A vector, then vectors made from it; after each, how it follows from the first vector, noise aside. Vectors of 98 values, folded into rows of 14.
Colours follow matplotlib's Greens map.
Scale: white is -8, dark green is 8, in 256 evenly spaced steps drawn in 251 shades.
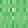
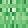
scaled up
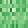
scaled up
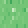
partly zeroed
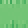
partly zeroed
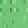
partly zeroed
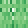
scaled up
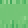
partly zeroed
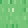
partly zeroed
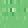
partly zeroed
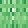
scaled up
